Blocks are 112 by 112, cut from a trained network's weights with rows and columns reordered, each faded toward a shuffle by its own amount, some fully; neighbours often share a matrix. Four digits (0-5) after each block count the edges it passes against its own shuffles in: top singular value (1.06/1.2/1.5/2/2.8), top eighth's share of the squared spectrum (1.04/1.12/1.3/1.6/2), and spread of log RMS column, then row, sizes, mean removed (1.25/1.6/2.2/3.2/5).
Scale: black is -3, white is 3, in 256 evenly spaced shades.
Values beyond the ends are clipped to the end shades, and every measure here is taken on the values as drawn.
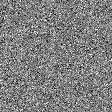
0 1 0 0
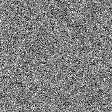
0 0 0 0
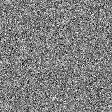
1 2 0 0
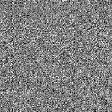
3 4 3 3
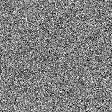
2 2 0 0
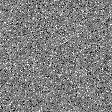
0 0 0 0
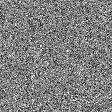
0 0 0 0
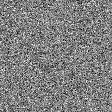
0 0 0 0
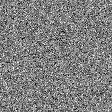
0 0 0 0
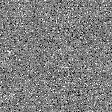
1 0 1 0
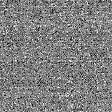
2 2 2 0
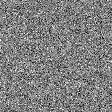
1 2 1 0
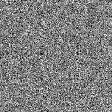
3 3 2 0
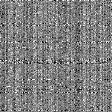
4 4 1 3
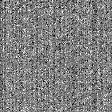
3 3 0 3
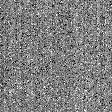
2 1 0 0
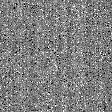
2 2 0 1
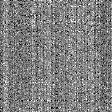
4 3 1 3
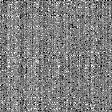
4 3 0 3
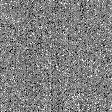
2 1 0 1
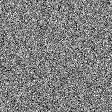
2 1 0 0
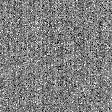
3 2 0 1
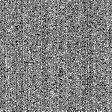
3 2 0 1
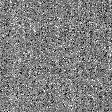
2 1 0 0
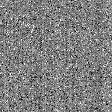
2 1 0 1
